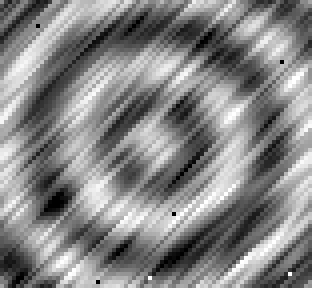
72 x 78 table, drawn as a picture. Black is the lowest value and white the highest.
Seam: none. Rings: centred on the centre. Lone odd cells: 6, 2 higher and 4 lower than their neighbours. Slope: none. Average level on the scale: 50%.
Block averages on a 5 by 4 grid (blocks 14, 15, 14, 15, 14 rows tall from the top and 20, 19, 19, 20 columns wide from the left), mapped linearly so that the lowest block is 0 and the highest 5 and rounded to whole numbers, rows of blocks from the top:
2002
3433
3323
2542
2202
